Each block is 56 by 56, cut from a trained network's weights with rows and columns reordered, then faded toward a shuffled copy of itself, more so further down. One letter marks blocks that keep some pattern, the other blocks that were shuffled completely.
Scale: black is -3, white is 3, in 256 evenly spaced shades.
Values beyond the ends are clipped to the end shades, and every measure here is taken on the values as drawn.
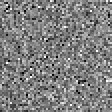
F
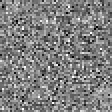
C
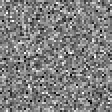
F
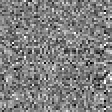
C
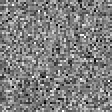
F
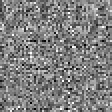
C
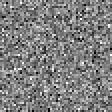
F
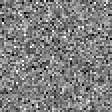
F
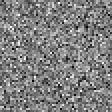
F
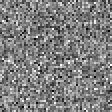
C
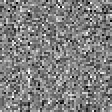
C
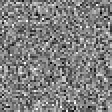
C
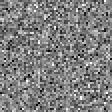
F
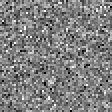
F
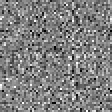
C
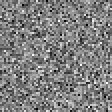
F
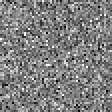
F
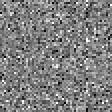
C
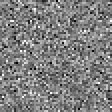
F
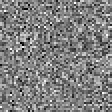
C
